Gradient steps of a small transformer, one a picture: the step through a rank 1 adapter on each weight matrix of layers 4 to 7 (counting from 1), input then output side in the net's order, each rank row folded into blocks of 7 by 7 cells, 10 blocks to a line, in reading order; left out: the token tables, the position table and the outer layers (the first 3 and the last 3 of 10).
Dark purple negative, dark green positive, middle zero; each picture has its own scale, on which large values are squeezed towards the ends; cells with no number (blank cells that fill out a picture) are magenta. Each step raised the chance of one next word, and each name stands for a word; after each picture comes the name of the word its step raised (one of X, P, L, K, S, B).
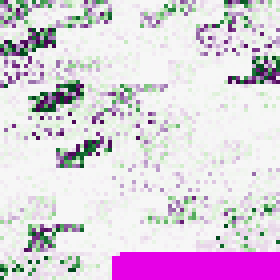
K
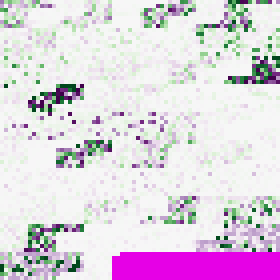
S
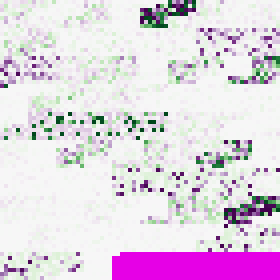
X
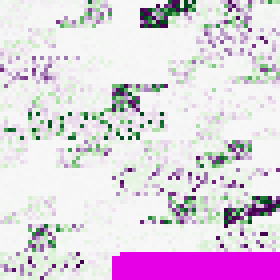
X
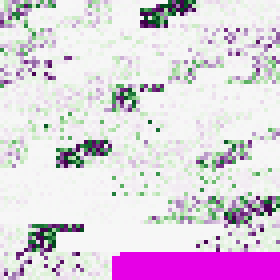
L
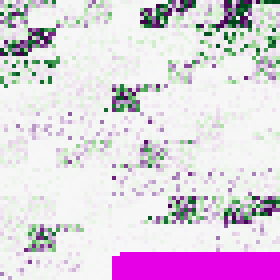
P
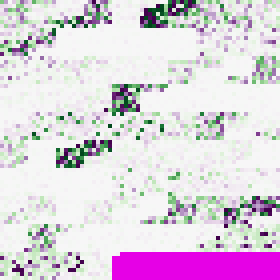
L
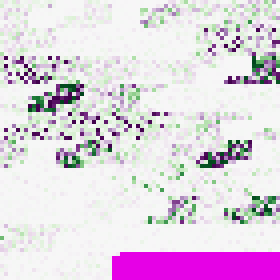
K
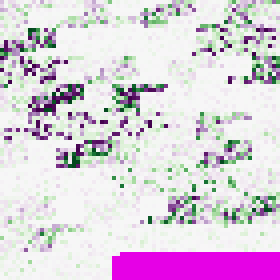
K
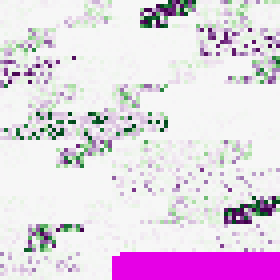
X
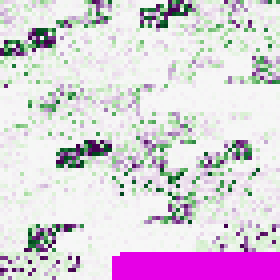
L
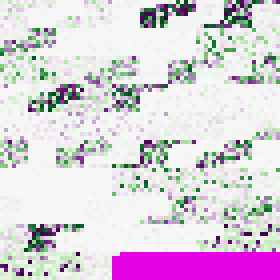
P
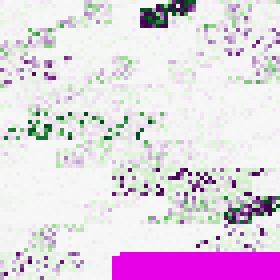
X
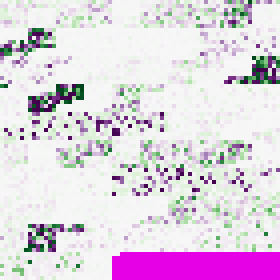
K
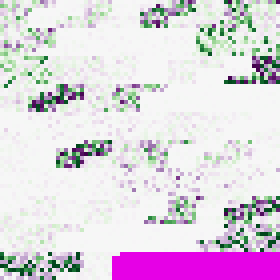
S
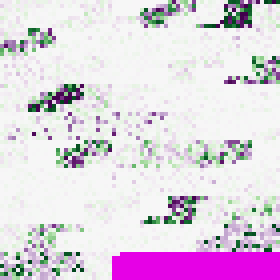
S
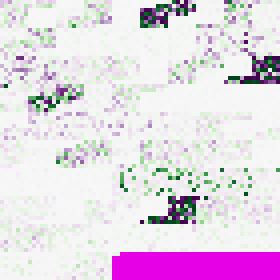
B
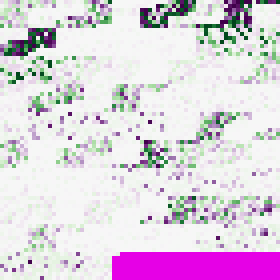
P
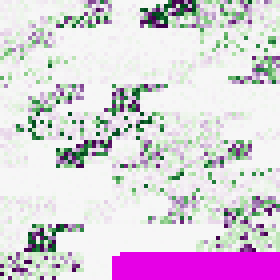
L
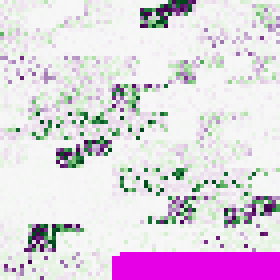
L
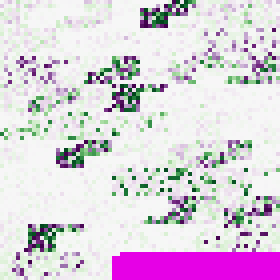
L
